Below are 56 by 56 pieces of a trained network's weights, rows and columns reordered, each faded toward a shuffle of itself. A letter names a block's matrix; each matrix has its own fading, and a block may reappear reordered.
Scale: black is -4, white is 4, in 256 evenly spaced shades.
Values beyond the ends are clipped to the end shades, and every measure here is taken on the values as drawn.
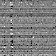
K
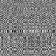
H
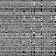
K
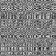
H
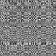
H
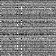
K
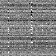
K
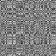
H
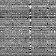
K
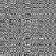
H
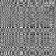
H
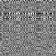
H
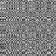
H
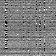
K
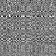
H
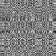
H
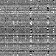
K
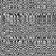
H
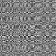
H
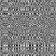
H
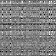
K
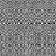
H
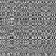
H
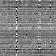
K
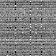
K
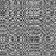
H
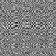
H
